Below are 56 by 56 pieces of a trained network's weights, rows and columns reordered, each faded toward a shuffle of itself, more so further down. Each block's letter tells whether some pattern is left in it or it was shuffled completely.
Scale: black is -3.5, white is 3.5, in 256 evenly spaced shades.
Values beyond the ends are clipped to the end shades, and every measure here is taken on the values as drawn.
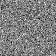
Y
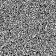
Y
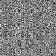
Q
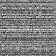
Q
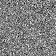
Y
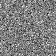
Y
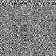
Q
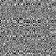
Q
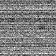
Q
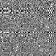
Q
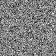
Y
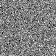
Y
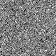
Y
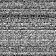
Q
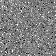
Y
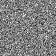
Y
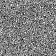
Y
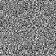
Q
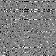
Q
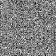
Q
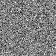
Y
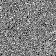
Y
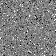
Y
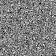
Y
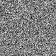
Y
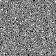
Y
